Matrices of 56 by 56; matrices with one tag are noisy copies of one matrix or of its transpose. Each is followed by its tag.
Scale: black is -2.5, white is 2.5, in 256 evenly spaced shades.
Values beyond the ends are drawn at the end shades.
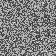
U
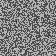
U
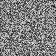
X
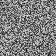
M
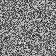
X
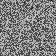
X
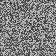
X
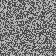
M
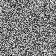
U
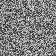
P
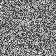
X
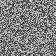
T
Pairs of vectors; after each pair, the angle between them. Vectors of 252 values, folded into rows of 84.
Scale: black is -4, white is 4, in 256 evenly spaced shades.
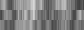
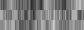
nearly opposite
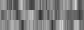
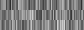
partly aligned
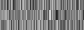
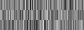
orthogonal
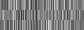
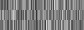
nearly parallel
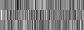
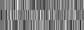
nearly opposite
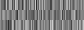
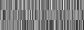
partly opposed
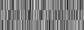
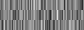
partly aligned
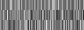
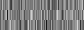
nearly opposite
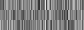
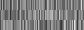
orthogonal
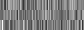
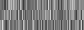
nearly parallel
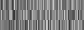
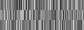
orthogonal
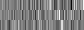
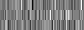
orthogonal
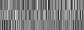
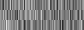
partly opposed
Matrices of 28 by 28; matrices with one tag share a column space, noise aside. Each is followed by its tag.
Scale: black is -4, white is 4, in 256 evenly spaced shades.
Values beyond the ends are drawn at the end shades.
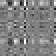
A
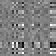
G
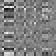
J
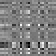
G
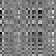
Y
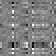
G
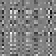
Y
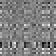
G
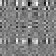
A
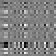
G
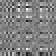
J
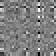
J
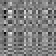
Y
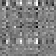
A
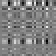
A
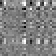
A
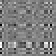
G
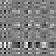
G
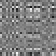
J
